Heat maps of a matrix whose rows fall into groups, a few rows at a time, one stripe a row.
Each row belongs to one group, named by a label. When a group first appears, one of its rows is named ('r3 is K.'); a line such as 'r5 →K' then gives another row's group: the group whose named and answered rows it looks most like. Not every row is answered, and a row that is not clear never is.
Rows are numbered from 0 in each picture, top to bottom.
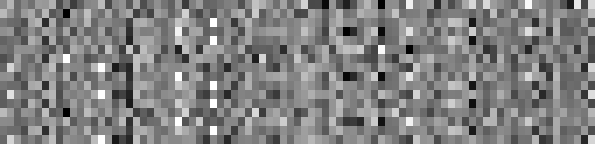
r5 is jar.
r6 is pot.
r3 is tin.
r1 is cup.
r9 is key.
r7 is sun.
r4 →key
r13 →tin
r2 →key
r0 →tin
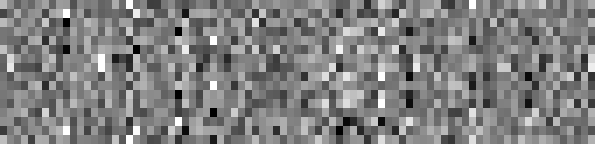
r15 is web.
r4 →key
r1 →pot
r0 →web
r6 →sun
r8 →jar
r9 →key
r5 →cup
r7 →sun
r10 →jar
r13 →tin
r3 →jar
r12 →web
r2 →cup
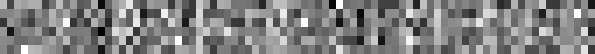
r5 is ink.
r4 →tin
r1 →tin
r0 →ink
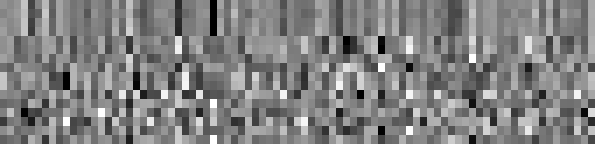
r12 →sun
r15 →key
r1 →web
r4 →tin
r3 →web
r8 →cup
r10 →tin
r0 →web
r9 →cup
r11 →key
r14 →tin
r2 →web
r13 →pot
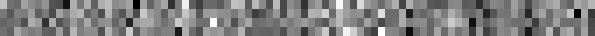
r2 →key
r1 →jar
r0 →cup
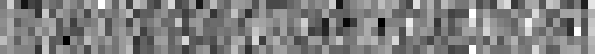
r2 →tin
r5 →web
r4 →cup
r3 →tin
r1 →web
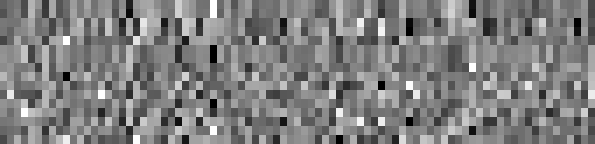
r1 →key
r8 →cup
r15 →pot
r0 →key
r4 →pot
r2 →jar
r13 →jar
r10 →sun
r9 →tin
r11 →web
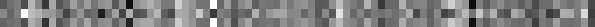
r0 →key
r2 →key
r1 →ink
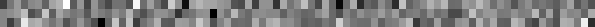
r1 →web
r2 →ink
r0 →pot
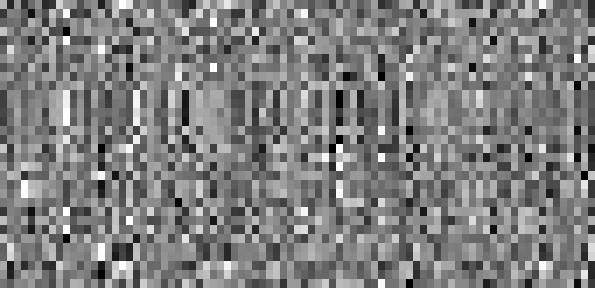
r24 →web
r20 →ink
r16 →ink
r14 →jar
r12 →pot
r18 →ink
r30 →ink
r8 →tin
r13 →pot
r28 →sun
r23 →pot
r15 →pot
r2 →key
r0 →ink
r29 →ink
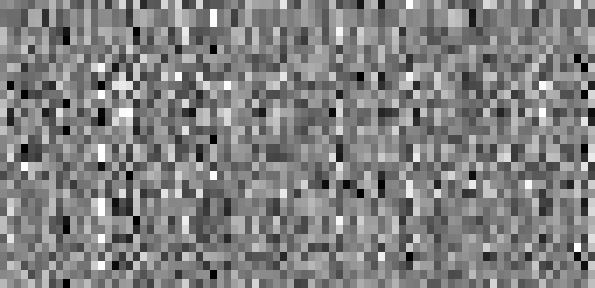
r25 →cup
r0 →tin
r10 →sun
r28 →jar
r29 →sun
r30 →web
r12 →ink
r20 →tin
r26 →sun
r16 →sun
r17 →sun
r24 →cup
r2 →key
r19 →key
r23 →sun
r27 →tin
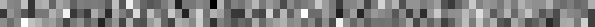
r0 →web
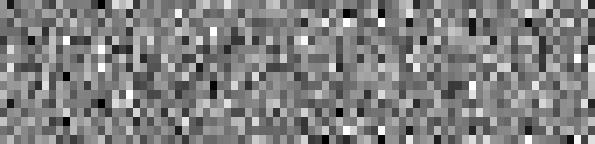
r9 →web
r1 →tin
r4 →pot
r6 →tin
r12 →pot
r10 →web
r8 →cup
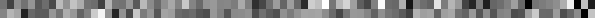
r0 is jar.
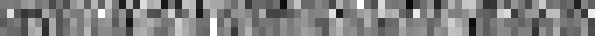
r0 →jar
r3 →key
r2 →key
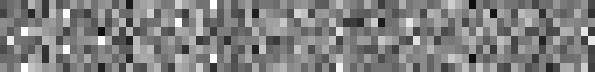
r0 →key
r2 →tin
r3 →ink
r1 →pot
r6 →key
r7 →ink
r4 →sun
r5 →pot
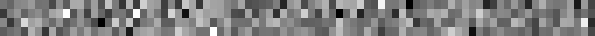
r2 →ink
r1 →pot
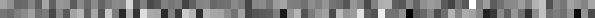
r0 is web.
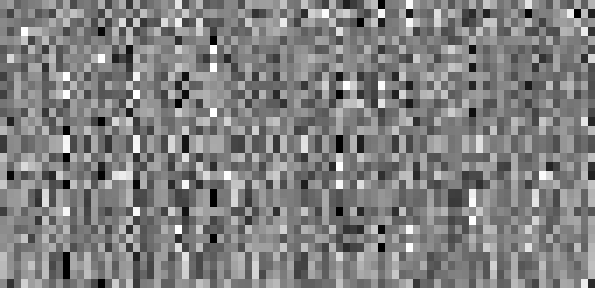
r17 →cup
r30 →cup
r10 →pot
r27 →tin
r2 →tin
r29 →cup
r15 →pot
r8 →pot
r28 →cup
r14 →cup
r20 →cup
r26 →web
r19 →ink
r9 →jar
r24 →web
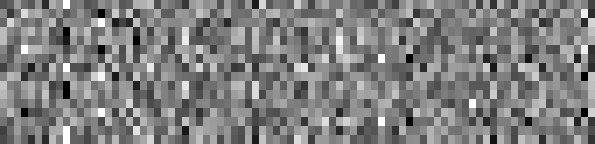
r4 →cup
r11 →web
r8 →sun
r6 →jar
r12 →sun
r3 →cup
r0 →pot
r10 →cup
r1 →ink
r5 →ink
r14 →pot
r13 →jar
